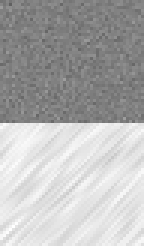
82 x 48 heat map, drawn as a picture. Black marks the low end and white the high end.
The table splits into 2 rows of 1 panel. Panel 1,1: middling, fine-grained, faint in contrast. Panel 2,1: very high, slanting up to the right, faint in contrast.
